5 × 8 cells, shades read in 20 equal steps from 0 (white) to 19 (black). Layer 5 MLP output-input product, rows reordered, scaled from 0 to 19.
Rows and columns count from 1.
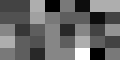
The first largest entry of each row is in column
4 7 5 8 7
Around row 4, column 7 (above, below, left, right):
14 19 6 14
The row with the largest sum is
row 2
